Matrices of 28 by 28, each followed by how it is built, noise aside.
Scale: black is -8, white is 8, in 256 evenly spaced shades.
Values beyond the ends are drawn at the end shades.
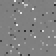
sparse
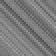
Toeplitz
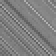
Toeplitz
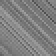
Toeplitz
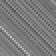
Toeplitz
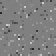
sparse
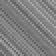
Toeplitz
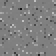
sparse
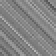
Toeplitz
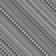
Toeplitz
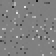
sparse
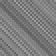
Toeplitz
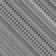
Toeplitz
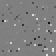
sparse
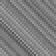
Toeplitz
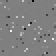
sparse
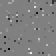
sparse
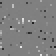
sparse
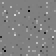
sparse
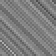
Toeplitz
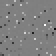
sparse
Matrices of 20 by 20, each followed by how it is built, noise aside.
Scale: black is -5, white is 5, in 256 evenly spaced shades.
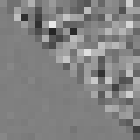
upper triangular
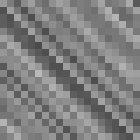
Toeplitz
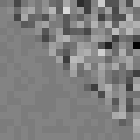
upper triangular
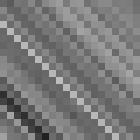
Toeplitz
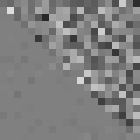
upper triangular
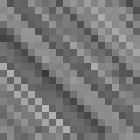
Toeplitz
